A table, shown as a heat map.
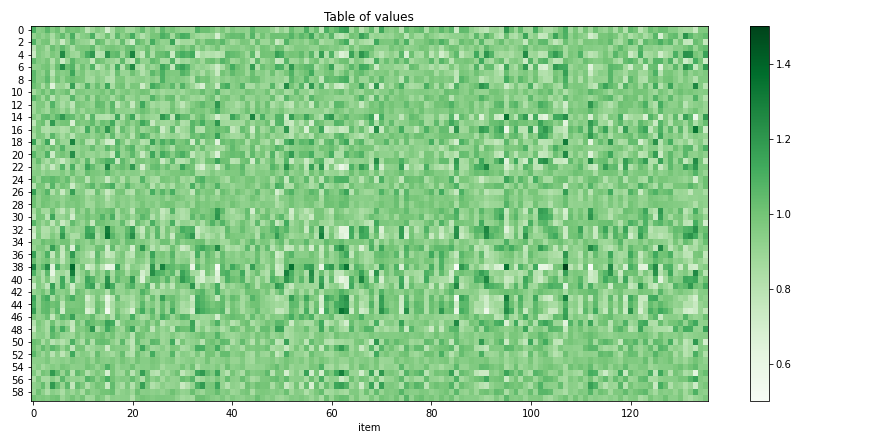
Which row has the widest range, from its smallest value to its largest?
38
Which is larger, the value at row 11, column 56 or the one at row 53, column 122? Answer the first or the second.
the first
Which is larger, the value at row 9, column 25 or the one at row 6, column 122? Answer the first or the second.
the first
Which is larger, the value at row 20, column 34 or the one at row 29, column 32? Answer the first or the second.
the second
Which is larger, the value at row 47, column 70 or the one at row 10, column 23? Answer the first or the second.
the second
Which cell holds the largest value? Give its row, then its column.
38, 107
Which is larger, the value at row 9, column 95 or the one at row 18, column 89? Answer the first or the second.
the second
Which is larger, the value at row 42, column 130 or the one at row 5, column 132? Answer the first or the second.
the first
